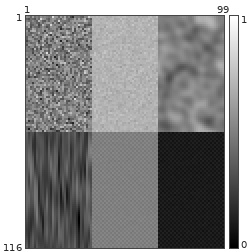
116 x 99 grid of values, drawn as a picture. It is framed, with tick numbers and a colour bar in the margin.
It is made of 2 by 3 panels. Panel 1,1: middling, fine-grained, strong in contrast. Panel 1,2: high, fine-grained, faint in contrast. Panel 1,3: middling, blotchy. Panel 2,1: low, streaked downward. Panel 2,2: middling, checkered, faint in contrast. Panel 2,3: very low, checkered, faint in contrast.
